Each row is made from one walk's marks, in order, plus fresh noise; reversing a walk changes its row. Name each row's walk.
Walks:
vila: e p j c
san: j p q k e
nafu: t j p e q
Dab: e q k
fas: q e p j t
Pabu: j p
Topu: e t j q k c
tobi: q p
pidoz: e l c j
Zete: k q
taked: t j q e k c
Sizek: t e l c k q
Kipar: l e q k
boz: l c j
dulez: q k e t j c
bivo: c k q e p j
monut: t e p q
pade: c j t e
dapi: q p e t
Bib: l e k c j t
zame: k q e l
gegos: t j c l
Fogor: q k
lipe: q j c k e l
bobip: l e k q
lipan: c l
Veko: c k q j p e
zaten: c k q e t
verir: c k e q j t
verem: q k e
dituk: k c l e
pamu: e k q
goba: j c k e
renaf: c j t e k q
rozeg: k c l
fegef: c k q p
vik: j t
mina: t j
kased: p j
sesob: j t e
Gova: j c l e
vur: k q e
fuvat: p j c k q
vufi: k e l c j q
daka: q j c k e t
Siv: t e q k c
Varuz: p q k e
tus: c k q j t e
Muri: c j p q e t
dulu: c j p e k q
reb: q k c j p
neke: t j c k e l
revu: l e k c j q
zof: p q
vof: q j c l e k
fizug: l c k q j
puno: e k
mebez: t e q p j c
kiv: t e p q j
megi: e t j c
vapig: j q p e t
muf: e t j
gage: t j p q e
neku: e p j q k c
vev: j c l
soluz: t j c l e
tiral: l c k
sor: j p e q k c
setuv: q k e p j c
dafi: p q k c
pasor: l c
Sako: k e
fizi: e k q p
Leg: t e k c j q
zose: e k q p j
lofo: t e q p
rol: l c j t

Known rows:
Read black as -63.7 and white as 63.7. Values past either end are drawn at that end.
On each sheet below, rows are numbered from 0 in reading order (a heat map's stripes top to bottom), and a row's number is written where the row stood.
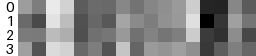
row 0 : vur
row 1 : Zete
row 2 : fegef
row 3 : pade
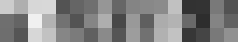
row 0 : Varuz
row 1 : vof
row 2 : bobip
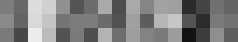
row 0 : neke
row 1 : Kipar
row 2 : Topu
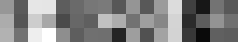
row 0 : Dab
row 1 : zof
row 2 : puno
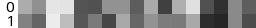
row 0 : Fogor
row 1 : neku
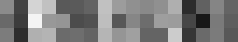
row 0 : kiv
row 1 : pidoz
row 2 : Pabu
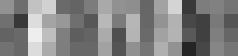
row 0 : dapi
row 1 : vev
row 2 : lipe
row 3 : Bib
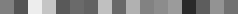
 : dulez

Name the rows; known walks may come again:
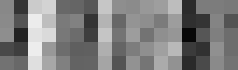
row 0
nafu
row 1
vila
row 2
muf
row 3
vufi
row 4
Bib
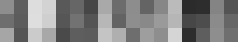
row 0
zose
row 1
dulu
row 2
zof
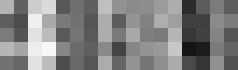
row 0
gage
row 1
revu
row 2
sor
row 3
Sako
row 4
bivo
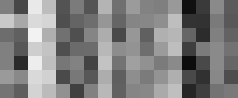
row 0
Topu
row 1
Varuz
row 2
vof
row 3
fas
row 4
megi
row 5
Veko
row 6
Sizek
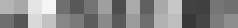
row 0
verem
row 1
bobip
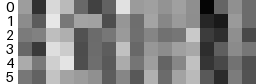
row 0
mina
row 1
pasor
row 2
fegef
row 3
renaf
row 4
san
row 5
lipan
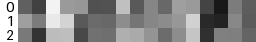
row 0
pidoz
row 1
vur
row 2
vapig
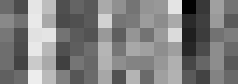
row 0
Zete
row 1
fuvat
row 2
pamu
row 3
taked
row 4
Muri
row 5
lipe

